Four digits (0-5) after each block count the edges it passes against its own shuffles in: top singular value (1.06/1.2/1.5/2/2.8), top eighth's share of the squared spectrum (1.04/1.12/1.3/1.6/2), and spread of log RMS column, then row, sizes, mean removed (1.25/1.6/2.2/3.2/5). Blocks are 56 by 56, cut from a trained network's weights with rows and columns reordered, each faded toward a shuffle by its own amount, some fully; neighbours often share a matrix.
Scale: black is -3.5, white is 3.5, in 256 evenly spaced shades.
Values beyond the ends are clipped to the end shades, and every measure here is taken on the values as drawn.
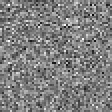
3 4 1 1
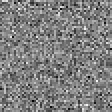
2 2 0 1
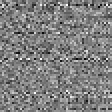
4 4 1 3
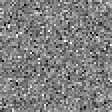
0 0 0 0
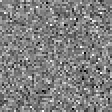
1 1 0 0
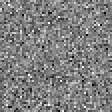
0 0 0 0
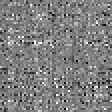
2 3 0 3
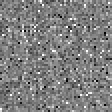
2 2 0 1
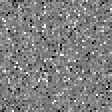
0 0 0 0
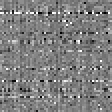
3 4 0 3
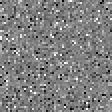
0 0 0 0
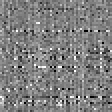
3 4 0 3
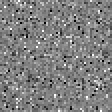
1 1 0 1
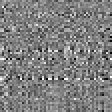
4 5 1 3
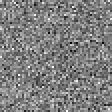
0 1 0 0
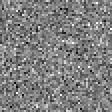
1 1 0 0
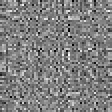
3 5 2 3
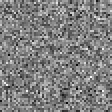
3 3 1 1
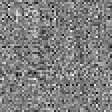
3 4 1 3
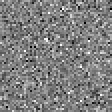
0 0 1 0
